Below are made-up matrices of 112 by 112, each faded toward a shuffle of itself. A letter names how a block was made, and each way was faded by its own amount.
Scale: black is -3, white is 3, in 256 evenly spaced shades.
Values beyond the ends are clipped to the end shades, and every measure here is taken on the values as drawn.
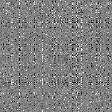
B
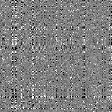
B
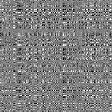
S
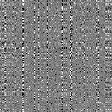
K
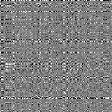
S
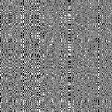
K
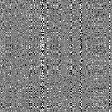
K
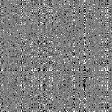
B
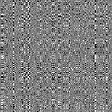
K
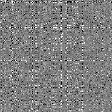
B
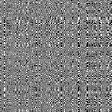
K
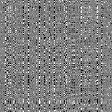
K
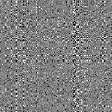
B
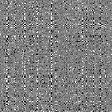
B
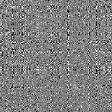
B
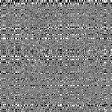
S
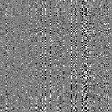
K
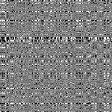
S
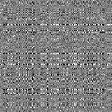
S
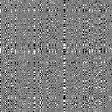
K
